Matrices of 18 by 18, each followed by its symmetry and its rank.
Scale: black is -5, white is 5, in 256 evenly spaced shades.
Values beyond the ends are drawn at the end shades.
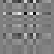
neither, rank one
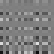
neither, rank one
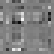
antisymmetric, rank two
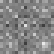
symmetric, rank three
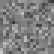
antisymmetric, full rank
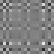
symmetric, rank one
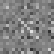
symmetric, rank three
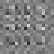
antisymmetric, rank two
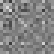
symmetric, rank three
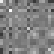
symmetric, rank three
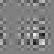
symmetric, rank one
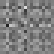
antisymmetric, rank two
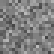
antisymmetric, full rank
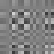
symmetric, rank one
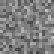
antisymmetric, full rank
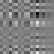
neither, rank one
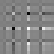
symmetric, rank one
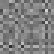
antisymmetric, rank two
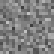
antisymmetric, full rank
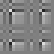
symmetric, rank one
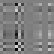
neither, rank one
